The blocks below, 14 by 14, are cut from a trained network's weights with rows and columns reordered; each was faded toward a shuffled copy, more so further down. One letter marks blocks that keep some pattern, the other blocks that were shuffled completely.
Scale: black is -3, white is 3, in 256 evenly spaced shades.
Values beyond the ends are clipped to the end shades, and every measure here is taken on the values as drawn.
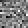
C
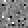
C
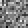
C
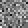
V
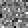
C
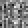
V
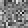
V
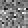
C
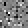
C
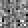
V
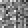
V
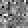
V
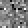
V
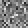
V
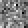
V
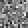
C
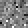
C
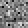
C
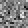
C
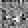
V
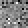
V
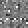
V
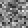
V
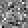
C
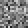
V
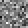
C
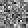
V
